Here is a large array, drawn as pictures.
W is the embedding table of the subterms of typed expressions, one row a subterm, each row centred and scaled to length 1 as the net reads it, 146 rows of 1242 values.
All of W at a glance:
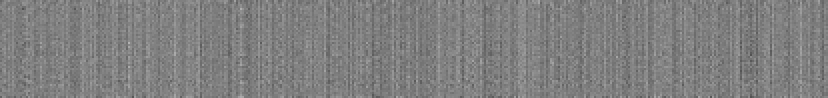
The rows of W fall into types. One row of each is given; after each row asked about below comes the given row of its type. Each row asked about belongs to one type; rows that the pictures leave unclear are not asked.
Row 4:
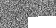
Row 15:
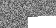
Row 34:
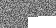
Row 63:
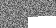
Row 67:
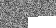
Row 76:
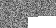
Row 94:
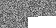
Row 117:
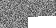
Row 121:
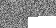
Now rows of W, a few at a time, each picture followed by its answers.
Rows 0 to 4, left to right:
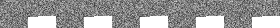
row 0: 121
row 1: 94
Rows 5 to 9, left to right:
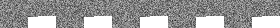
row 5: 117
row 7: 117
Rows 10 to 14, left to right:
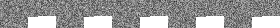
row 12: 67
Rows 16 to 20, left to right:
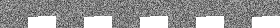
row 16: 34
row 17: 63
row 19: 76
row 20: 121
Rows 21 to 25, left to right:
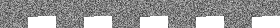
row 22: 63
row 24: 121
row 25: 15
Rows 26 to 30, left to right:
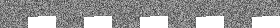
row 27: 94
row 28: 94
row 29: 117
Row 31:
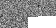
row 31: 94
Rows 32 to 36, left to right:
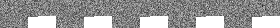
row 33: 121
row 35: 76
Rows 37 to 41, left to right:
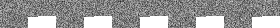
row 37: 34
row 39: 94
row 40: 63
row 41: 4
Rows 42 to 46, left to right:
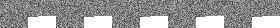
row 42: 94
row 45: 15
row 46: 121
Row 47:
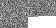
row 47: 63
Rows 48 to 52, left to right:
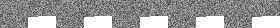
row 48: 94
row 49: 121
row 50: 4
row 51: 15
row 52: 117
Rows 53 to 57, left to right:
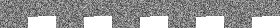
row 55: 67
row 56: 76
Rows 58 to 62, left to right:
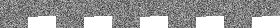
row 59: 34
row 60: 76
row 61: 63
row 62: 15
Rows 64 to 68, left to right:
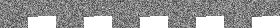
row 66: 94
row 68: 117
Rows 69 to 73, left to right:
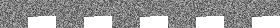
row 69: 117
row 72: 121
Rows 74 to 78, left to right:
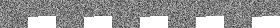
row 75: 4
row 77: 15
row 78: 63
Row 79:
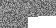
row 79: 34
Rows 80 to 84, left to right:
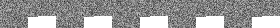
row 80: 34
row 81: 63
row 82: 67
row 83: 34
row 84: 76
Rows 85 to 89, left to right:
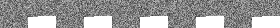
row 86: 121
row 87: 4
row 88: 15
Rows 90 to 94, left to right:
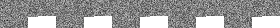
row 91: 4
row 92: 63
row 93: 4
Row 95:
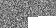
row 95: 94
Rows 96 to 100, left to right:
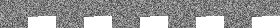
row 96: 63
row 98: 67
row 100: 15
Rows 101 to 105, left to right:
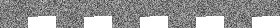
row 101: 4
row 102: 34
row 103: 117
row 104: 63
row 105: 117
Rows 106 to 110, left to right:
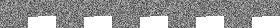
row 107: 117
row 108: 4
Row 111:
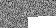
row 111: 94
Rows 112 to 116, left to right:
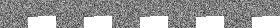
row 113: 15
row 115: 76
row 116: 94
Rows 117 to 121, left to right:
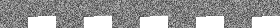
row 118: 15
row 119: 15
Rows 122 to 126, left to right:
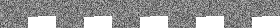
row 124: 63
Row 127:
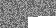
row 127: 94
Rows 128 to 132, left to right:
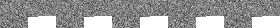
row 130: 117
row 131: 4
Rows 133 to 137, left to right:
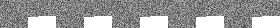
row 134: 34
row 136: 121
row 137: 34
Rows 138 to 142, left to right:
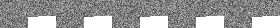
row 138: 94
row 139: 15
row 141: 15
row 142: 67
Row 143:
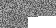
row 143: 34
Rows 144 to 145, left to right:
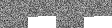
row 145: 63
